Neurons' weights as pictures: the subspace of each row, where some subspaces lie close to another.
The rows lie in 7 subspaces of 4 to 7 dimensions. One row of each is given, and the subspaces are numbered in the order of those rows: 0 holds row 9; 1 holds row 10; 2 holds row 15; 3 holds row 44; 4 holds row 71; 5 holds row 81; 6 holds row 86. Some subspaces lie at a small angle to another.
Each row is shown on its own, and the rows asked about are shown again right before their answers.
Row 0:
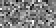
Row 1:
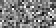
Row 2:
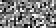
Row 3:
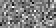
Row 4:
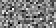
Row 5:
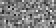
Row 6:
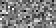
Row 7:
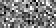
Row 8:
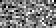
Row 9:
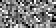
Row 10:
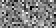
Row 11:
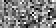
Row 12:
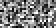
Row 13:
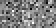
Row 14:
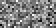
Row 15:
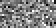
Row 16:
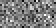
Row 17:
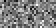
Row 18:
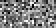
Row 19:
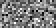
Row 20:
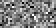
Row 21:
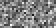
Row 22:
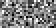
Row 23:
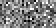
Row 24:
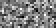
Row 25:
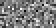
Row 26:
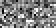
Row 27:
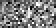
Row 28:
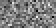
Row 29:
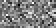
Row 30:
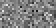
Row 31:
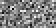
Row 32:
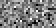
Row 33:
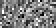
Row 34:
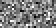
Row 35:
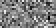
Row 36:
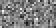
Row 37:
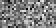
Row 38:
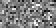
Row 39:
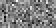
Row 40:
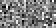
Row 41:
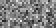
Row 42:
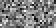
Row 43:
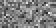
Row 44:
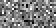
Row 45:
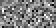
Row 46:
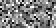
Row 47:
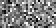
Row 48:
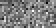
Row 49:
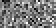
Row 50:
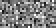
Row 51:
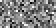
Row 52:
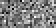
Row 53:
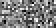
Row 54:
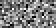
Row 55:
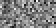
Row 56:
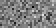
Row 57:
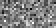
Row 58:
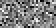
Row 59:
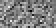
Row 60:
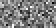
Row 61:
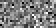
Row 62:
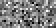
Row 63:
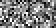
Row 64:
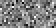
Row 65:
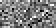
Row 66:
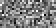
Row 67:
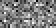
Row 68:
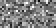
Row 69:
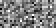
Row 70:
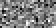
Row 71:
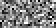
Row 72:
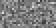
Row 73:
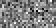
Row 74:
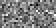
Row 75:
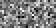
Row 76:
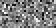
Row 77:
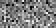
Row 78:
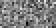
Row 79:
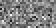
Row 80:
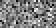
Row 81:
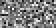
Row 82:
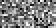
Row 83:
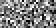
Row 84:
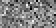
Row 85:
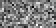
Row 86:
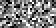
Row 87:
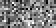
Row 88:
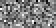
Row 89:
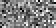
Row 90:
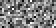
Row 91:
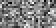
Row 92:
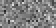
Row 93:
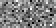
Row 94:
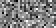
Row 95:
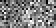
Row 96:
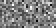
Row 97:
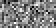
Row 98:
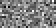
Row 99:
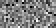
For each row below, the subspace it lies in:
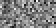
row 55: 6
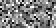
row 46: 0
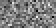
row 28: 6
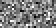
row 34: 4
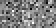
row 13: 3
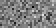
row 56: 4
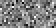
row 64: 0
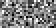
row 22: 6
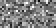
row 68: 0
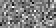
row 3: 2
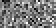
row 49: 1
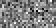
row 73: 1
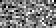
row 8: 2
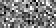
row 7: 6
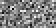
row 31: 5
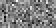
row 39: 4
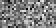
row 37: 4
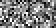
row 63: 0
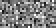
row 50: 0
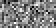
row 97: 1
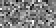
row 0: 0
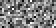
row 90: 0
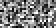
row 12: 2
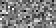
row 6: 5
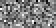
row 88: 0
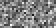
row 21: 2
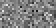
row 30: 4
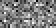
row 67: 6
